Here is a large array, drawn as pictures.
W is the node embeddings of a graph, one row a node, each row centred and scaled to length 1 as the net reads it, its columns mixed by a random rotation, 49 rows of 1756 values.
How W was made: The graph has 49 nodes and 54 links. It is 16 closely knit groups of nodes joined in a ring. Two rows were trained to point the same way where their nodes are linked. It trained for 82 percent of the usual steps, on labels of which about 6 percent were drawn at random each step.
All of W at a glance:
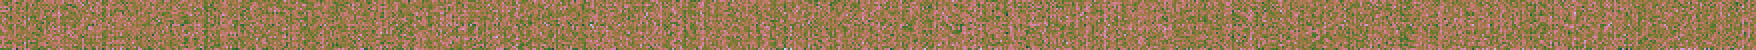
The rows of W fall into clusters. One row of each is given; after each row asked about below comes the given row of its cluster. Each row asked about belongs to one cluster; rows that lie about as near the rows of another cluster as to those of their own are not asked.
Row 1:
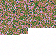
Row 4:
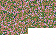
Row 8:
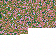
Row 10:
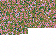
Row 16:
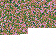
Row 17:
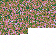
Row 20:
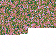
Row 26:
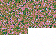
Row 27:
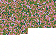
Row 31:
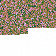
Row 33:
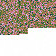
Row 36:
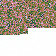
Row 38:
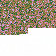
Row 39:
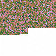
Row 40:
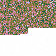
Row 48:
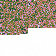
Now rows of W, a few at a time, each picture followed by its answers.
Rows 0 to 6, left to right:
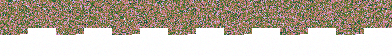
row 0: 27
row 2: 8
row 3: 26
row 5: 39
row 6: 26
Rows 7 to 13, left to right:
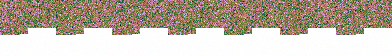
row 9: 16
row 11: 36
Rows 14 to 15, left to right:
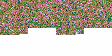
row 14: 39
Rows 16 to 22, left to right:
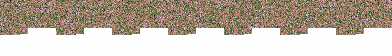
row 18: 36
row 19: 40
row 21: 16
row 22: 31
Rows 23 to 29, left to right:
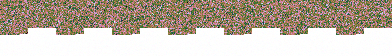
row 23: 33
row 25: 4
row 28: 27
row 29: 10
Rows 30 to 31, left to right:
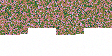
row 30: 20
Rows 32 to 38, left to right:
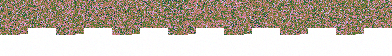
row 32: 31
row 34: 1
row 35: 48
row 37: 10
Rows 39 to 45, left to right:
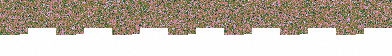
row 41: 20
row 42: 17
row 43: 16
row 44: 38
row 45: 1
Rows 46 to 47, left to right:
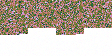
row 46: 33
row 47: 40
